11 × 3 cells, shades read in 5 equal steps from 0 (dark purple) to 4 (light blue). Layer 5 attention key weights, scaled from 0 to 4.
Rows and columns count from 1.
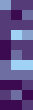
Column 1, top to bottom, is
3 1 1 1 0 0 2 2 0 1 0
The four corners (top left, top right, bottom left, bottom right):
3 1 0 1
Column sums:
11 17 17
